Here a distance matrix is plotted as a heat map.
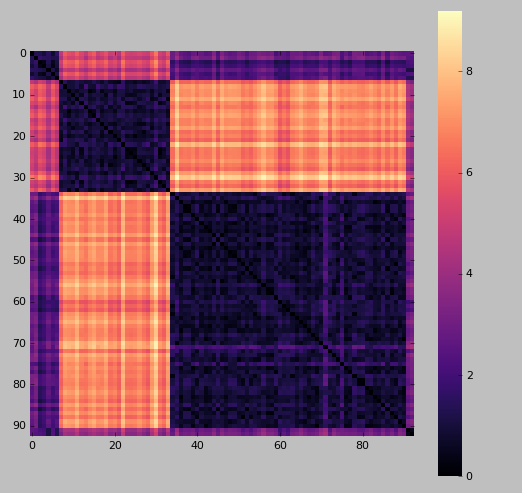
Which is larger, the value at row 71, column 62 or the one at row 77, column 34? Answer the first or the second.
the first
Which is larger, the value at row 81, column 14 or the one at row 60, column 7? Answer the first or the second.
the first
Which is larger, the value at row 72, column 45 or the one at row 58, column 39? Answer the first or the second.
the first
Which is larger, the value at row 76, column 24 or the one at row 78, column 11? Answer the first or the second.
the second
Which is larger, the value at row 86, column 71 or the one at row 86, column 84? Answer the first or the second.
the first
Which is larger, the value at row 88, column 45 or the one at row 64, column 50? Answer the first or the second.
the first
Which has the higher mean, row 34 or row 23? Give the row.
23
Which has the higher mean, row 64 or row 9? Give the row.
9
